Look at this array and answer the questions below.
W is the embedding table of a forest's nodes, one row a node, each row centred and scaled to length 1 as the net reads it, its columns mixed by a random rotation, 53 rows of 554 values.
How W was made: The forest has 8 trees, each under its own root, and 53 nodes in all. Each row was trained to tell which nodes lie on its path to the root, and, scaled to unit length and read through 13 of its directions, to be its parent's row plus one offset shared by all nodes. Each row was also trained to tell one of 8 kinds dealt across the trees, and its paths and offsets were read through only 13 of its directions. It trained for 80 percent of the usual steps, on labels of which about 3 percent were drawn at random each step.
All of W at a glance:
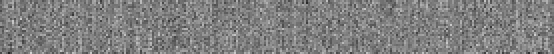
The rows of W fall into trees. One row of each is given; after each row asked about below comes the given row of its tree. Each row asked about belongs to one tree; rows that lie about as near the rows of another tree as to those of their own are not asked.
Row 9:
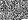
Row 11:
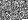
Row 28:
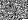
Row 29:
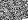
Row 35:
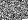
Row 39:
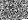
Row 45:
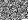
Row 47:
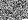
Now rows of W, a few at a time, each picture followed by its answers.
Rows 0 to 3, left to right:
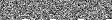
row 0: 9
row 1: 45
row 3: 9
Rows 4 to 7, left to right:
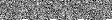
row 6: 45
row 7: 35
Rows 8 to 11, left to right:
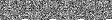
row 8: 9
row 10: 9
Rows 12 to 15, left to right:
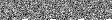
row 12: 45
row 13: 28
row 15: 28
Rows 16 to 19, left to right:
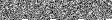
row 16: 35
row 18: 29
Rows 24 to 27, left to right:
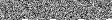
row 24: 35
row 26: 9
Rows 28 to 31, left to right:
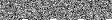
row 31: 45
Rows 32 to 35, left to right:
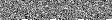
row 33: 35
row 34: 35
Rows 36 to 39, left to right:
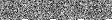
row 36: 39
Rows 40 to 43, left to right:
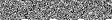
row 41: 45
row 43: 9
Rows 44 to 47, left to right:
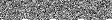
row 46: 45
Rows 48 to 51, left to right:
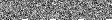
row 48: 47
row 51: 11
